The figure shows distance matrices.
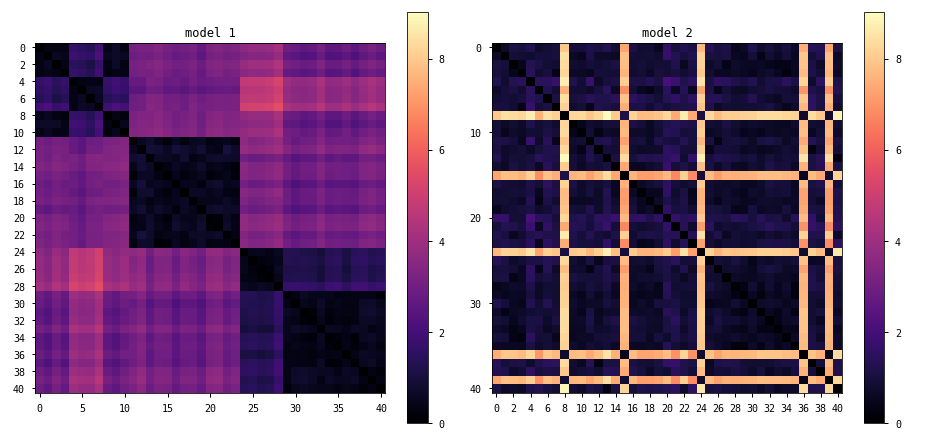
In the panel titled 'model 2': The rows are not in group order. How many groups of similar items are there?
2
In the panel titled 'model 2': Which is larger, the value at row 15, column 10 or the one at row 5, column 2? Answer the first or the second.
the first
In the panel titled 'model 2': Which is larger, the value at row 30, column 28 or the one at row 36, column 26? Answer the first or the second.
the second
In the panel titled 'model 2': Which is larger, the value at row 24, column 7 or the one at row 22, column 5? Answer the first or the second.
the first
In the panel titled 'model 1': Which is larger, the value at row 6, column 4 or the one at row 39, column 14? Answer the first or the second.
the second
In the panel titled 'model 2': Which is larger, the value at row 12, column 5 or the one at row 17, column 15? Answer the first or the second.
the second
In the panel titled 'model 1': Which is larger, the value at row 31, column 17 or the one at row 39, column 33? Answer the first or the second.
the first
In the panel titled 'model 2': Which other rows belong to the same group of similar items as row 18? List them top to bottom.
0, 1, 2, 3, 4, 5, 6, 7, 9, 10, 11, 12, 13, 14, 16, 17, 19, 20, 21, 22, 23, 25, 26, 27, 28, 29, 30, 31, 32, 33, 34, 35, 37, 38, 40
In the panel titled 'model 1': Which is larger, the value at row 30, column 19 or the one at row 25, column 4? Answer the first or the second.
the second
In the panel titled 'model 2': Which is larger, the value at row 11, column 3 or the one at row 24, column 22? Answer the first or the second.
the second
